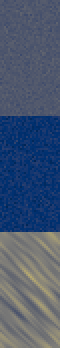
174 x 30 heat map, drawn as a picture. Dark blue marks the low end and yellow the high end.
It is made of 3 by 1 panels. Panel 1,1: low, fine-grained, faint in contrast. Panel 2,1: very low, fine-grained, faint in contrast. Panel 3,1: middling, slanting down to the right.
